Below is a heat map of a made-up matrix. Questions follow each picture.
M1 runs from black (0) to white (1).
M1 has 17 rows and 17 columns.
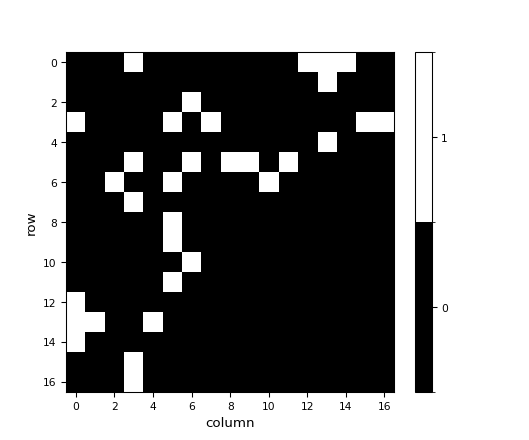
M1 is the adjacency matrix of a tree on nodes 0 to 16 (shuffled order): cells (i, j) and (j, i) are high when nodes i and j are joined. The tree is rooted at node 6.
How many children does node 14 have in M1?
0
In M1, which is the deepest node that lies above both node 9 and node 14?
5
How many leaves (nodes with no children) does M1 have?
12
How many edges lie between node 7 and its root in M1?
3
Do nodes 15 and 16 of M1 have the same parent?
yes
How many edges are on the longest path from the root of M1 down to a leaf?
5
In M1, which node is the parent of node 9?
5
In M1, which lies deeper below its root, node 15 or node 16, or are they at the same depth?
the same depth
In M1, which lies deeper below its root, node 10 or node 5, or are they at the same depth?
the same depth
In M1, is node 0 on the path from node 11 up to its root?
no
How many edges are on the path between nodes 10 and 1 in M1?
6
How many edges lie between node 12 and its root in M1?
4
